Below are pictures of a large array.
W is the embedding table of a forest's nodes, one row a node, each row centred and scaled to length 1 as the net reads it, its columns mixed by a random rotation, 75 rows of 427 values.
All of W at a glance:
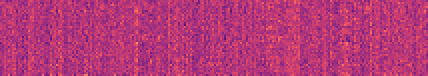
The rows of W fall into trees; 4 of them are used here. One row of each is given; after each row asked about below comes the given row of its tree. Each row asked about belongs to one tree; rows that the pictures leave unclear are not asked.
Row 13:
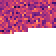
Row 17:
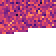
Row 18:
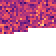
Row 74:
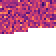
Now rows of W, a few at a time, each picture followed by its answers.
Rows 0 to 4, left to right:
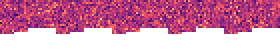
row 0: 17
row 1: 18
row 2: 17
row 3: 13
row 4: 13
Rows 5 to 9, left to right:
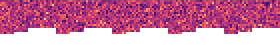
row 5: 18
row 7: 13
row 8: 13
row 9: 74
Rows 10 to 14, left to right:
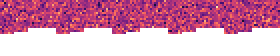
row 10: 74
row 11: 74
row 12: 74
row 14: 18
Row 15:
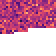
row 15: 17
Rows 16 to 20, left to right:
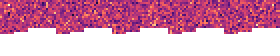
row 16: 74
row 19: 17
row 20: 13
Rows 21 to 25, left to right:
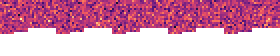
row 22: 18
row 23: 74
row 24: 74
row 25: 18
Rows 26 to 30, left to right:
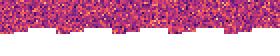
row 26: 13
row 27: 17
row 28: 18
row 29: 17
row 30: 18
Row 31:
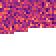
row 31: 74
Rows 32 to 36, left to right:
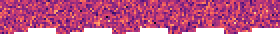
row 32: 74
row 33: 18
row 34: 13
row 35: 18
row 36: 17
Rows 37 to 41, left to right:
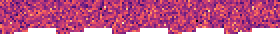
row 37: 17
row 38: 13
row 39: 17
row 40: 13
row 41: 17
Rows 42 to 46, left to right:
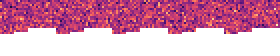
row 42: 74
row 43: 74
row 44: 74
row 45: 18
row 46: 17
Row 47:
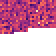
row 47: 18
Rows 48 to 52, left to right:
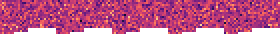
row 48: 18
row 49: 74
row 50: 18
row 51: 13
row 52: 17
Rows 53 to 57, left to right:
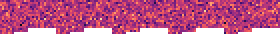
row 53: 18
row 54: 18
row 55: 74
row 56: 18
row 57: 17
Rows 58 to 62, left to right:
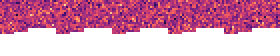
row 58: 17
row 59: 74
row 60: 74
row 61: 74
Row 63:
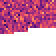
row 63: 74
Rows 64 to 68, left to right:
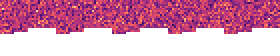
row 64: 18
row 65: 18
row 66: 17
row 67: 74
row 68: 18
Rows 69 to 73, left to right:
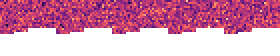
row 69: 74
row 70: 74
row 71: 17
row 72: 74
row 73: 18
